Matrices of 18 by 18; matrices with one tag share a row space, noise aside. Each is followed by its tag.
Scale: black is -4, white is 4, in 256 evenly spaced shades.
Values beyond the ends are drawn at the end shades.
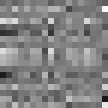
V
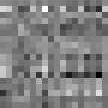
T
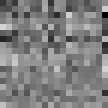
V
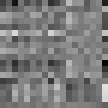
V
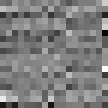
V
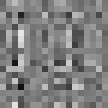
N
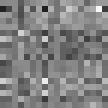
T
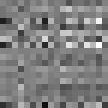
T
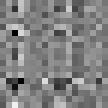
N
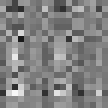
N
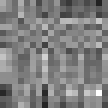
T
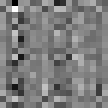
N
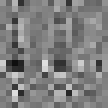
N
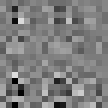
N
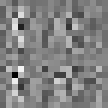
N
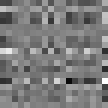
V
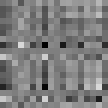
T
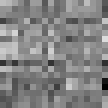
V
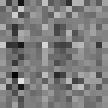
N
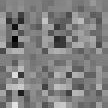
N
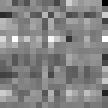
V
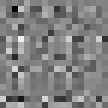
N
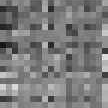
V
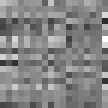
V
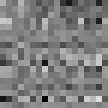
T
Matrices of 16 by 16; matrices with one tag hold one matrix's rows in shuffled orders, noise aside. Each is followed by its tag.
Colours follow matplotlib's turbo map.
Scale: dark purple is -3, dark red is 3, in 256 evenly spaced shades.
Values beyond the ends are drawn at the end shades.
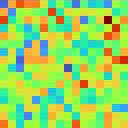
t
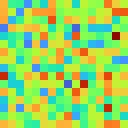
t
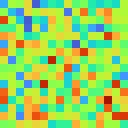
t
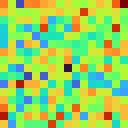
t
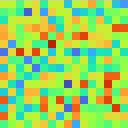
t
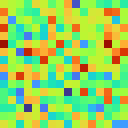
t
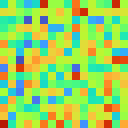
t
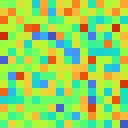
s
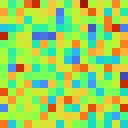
s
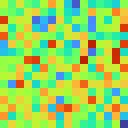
s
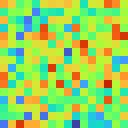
t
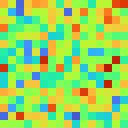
t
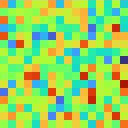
s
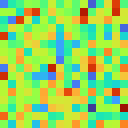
s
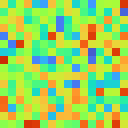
s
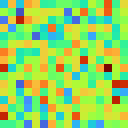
t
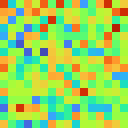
t
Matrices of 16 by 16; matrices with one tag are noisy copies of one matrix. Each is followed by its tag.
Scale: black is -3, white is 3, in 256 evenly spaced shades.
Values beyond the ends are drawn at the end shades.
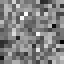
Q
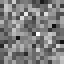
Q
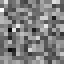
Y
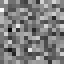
Y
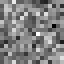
Q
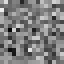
Y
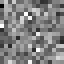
Q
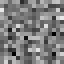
Y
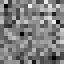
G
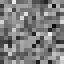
Q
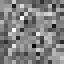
Q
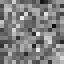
Q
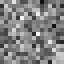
Q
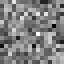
Q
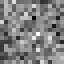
Q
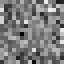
G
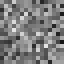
Q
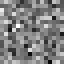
Y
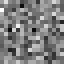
Y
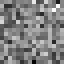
G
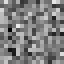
Y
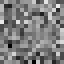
G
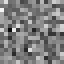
Y
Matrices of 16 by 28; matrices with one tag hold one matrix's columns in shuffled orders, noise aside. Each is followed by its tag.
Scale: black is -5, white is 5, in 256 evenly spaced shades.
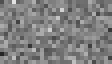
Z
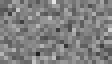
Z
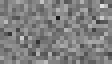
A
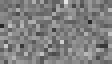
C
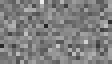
C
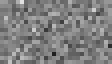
Z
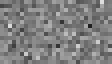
C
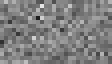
A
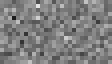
A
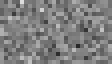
Z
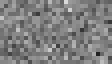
Z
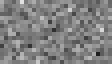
Z
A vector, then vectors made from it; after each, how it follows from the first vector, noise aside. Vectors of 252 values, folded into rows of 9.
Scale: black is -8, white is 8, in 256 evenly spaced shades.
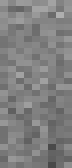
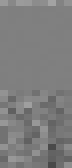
partly zeroed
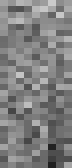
scaled up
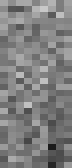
scaled up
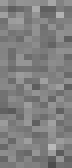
sign-scrambled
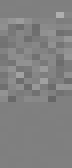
partly zeroed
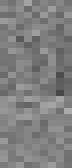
wrapped around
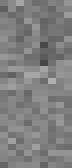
wrapped around
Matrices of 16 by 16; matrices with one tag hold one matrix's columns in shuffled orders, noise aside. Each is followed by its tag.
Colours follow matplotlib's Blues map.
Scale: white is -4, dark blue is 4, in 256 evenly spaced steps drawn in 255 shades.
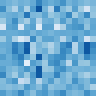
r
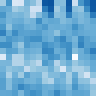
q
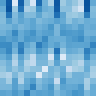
q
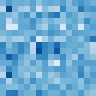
r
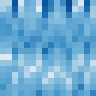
q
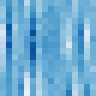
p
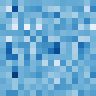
r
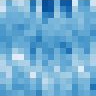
q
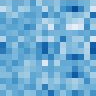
r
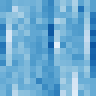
p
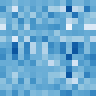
r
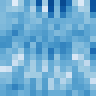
q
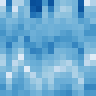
q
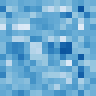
r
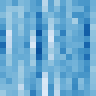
p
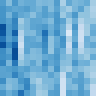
p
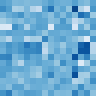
r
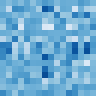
r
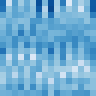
q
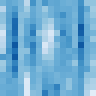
p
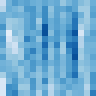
p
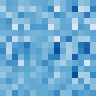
r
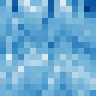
q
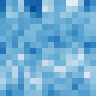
q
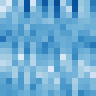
q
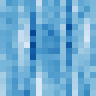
p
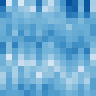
q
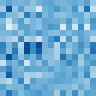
r
